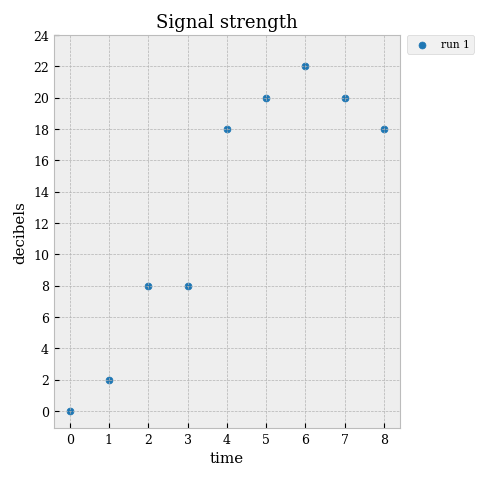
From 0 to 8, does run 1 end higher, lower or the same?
higher
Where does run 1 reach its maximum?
6
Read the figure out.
Title: Signal strength
x-axis: time, ticks 0 1 2 3 4 5 6 7 8
y-axis: decibels, ticks 0 2 4 6 8 10 12 14 16 18 20 22 24
Legend: run 1
Values:
run 1: 0 2 8 8 18 20 22 20 18
